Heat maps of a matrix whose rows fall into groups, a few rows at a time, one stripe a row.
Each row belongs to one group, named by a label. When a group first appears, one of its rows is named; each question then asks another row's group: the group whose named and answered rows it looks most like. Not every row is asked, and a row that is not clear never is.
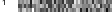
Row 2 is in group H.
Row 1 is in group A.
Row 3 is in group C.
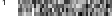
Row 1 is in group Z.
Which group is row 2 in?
C
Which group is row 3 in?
A
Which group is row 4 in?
C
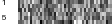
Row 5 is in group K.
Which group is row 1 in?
A
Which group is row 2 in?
Z
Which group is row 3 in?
H
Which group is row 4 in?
K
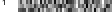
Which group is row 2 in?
C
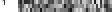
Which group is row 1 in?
H
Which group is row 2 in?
Z
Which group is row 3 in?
K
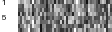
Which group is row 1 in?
C
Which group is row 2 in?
Z
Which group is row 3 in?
Z
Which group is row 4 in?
Z
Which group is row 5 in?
C
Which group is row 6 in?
C
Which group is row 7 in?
A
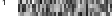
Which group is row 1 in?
K
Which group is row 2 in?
Z
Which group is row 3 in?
Z
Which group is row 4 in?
C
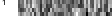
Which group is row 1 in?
A
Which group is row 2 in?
A
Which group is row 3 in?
Z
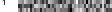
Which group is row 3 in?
K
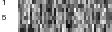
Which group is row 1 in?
Z
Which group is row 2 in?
A
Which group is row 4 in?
K
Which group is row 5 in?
K
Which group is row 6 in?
K
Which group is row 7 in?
H
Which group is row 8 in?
H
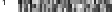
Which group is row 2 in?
K
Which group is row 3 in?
K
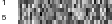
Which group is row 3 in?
C
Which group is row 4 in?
K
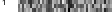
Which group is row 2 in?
A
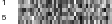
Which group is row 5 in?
C
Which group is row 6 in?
A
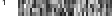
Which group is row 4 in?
A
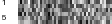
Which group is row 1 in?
K
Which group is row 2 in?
A
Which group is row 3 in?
Z
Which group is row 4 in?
H
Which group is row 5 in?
A
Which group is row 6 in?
C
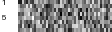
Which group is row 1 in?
H
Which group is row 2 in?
Z
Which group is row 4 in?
A
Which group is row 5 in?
C
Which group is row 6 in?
K
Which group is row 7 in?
H
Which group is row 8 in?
Z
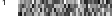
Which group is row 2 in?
Z
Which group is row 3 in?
K
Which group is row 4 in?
H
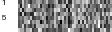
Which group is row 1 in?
H
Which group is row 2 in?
K
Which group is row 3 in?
Z
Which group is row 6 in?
A
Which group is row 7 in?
H
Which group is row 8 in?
C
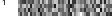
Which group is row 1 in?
H
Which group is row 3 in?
H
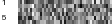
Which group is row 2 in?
C
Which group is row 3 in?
K
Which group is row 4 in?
A
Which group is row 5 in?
H
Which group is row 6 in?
Z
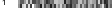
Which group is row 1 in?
Z
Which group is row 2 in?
K
